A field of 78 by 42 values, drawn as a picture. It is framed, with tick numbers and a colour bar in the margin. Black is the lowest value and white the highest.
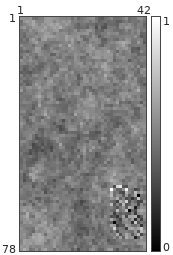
An odd patch, rougher than its surroundings, sits in the bottom right. The bottom right is the roughest part. The distribution is heavy-tailed on both sides. There are no regular stripes. The halves do not mirror each other. No overall slope runs across the table.
